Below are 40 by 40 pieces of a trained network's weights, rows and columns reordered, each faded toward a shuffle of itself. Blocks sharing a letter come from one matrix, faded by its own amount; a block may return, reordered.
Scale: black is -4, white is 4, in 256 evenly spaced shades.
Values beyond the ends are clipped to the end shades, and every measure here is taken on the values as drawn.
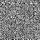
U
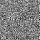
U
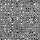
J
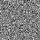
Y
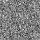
Y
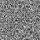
U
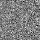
Y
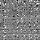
J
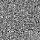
U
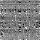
J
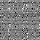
J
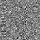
U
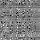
J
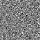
Y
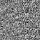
Y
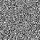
U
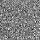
U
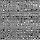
J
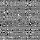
J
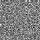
U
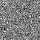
Y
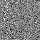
Y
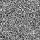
Y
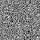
Y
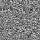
U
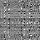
J
